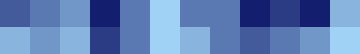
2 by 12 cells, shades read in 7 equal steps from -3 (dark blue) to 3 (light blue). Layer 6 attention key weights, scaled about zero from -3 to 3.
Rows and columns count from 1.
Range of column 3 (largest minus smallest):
1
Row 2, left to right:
2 1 2 -2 0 3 2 0 -1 0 1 3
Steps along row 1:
up up down up up down same down up down up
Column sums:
1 1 3 -5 0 6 2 0 -4 -2 -2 5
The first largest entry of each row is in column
6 6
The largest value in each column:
2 1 2 -2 0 3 2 0 -1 0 1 3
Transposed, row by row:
-1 2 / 0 1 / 1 2 / -3 -2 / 0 0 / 3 3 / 0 2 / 0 0 / -3 -1 / -2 0 / -3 1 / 2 3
